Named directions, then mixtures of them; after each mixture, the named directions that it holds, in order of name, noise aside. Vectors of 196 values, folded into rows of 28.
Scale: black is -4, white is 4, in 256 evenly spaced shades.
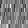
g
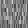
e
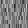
e, g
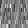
g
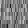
e, g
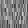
e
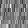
g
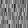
e, g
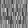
e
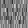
e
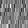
g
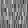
e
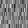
e, g
